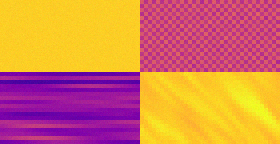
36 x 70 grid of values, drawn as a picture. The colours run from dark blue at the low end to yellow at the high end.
It is made of 2 by 2 panels. Panel 1,1: very high, flat. Panel 1,2: middling, checkered. Panel 2,1: low, streaked across. Panel 2,2: very high, slanting down to the right, faint in contrast.
